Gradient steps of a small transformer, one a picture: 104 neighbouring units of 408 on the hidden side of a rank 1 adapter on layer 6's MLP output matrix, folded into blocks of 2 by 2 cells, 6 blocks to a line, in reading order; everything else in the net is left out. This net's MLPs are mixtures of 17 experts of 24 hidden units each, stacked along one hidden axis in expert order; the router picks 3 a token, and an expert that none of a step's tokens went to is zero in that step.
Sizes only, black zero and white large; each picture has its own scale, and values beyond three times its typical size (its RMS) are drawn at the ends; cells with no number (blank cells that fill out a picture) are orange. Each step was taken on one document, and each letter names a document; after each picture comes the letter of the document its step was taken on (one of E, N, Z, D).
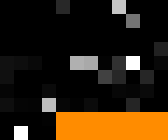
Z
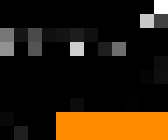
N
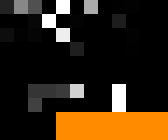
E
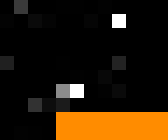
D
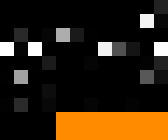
N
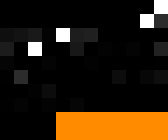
N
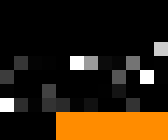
Z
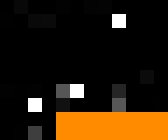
D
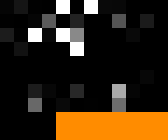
E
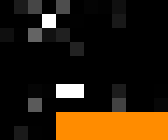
E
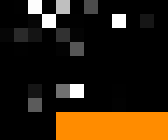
E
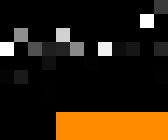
N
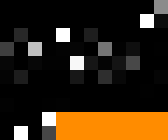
N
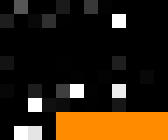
D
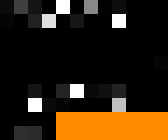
D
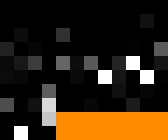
Z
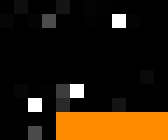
D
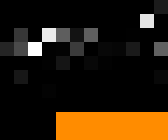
N
